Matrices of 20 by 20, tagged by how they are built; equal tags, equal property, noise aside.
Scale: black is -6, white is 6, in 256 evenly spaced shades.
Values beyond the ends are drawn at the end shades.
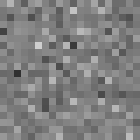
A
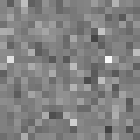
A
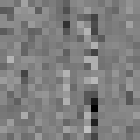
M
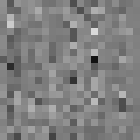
M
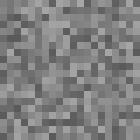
A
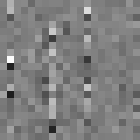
M
